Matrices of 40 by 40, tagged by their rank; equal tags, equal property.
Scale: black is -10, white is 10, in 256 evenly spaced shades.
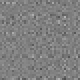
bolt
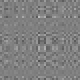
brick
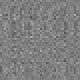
bolt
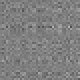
bolt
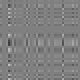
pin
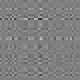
brick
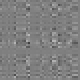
brick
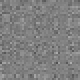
bolt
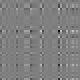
pin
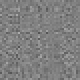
bolt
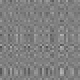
brick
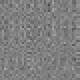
bolt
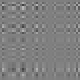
pin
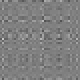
brick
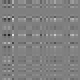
pin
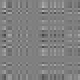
pin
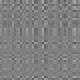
brick
